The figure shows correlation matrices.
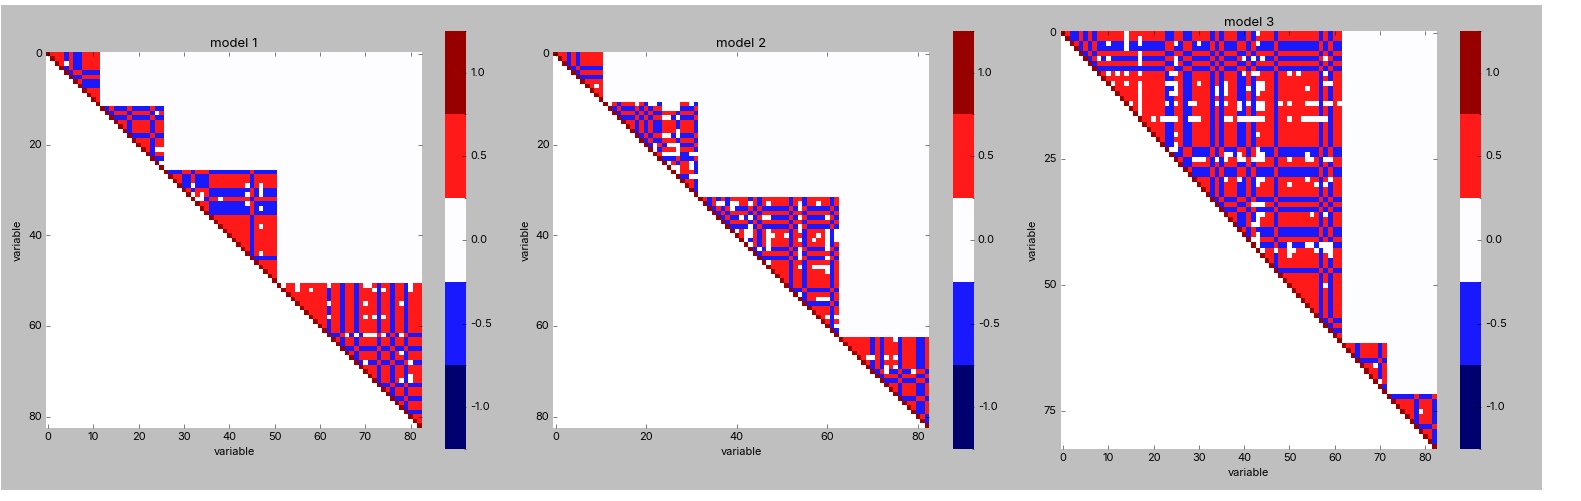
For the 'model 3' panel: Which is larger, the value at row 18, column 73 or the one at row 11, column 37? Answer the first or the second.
the second
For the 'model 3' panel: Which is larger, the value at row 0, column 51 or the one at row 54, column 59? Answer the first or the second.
the first
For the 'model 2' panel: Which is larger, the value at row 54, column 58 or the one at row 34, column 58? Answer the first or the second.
the first
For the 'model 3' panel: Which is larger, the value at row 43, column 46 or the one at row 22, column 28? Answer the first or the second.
the first
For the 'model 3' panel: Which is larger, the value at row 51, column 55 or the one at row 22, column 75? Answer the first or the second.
the first
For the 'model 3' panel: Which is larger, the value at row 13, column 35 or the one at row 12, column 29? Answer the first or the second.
the second
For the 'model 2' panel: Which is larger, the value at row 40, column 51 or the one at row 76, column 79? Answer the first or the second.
the first
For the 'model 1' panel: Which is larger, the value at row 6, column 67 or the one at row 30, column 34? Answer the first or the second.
the second
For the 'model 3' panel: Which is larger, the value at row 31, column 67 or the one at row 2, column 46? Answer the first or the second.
the first
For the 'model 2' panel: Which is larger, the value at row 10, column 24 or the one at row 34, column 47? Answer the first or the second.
the first
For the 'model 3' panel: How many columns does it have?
83
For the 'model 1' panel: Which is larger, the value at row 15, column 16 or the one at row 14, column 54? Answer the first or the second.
the first
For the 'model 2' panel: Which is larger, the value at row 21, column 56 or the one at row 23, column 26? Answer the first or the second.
the first
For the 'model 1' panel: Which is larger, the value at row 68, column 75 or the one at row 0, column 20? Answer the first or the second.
the second
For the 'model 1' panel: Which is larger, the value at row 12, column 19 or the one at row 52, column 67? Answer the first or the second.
the second
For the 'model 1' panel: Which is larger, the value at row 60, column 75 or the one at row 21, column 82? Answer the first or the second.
the first
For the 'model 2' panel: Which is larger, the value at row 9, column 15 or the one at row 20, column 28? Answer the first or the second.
the first
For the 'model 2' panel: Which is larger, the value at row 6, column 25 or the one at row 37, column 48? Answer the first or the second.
the second
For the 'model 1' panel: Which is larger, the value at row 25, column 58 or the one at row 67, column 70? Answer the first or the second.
the second
